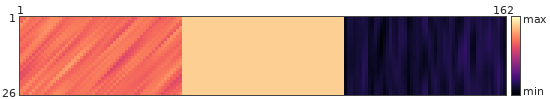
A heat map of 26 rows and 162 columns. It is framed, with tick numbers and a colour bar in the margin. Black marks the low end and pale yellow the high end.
It is made of 1 by 3 panels. Panel 1,1: high, slanting up to the right, faint in contrast. Panel 1,2: very high, flat. Panel 1,3: very low, streaked downward, faint in contrast.
